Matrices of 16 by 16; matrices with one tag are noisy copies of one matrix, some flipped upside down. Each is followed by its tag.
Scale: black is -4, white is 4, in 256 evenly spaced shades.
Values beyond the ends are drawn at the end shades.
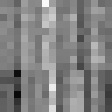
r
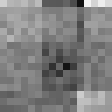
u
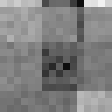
u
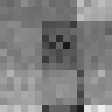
u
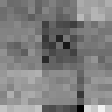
u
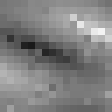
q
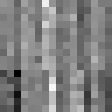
r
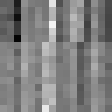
r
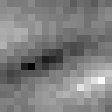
q
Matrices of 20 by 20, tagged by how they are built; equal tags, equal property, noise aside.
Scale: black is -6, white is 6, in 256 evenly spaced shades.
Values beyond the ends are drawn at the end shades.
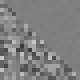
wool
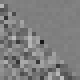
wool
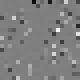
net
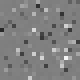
net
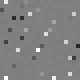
net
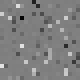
net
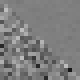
wool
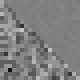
wool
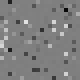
net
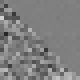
wool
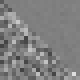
wool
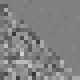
wool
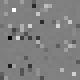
net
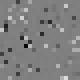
net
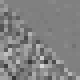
wool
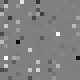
net
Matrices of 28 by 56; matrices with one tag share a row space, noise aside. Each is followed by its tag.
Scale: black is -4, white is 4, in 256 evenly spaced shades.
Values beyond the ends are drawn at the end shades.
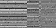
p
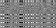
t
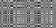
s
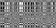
t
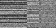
p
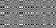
t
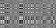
t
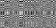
t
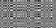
s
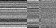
p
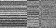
p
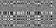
s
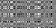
s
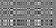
s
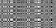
s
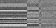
p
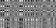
t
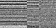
p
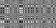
t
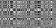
s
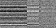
p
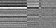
p
